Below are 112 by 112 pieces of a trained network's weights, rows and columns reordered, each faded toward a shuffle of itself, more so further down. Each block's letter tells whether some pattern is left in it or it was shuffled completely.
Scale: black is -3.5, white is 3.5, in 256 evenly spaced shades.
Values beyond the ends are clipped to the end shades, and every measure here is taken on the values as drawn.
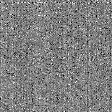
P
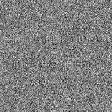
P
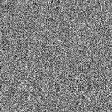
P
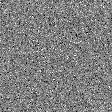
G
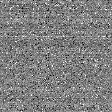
P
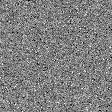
G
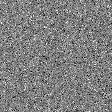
G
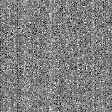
P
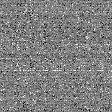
P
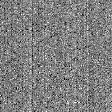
P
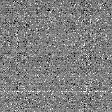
P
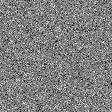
G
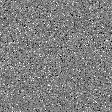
G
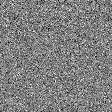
G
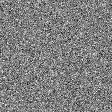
G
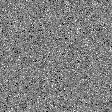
G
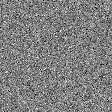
G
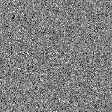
P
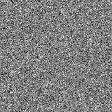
P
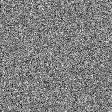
G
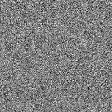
P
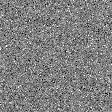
G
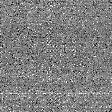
P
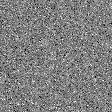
G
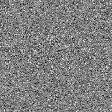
P
